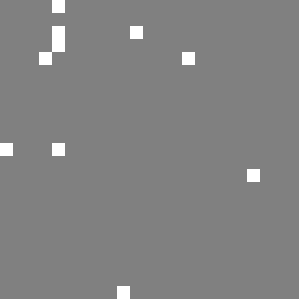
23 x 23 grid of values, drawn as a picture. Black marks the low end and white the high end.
There is no overall slope. There are no regular stripes. The top left is the roughest part. Neither half mirrors the other. Overall the values sit about 50% of the way up the scale. The values are skewed, with a long tail toward high values.
